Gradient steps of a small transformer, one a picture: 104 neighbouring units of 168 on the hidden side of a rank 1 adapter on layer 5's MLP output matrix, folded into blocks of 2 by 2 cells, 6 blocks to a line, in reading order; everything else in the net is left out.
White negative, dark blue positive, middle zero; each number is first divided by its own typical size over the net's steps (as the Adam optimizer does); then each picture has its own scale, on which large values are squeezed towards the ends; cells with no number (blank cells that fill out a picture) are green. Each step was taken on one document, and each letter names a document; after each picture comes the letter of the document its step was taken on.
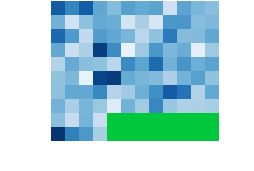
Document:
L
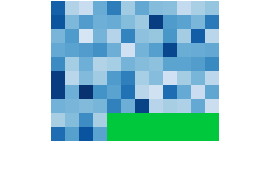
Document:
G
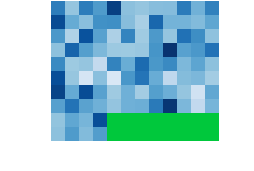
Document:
G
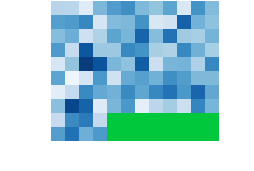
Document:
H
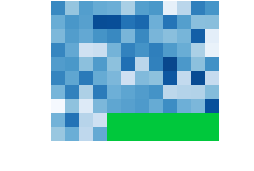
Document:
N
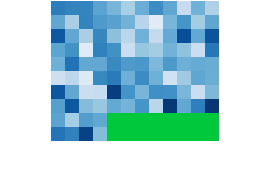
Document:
L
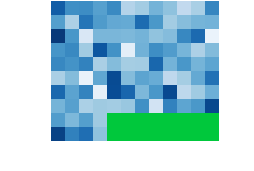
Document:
L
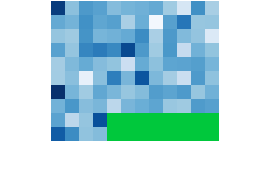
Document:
L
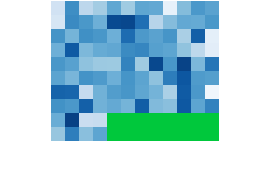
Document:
N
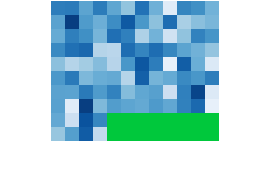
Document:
N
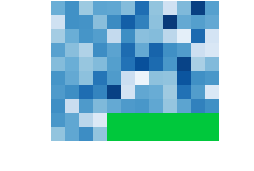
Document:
N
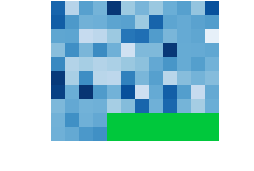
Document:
G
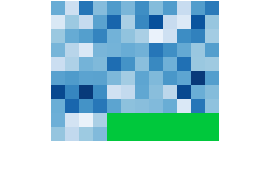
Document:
N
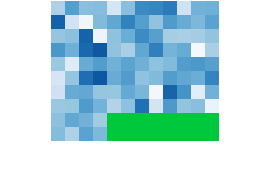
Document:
L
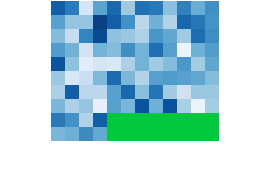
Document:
H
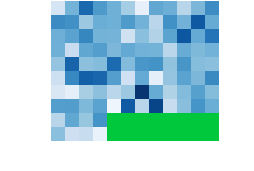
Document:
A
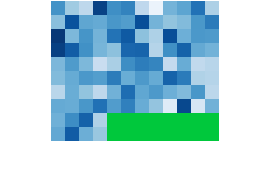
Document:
H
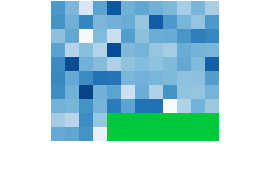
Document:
G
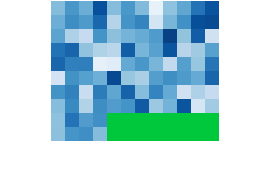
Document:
H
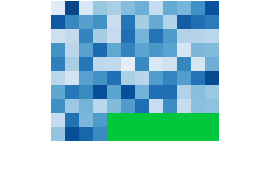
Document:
H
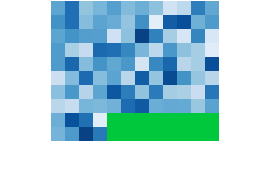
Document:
N
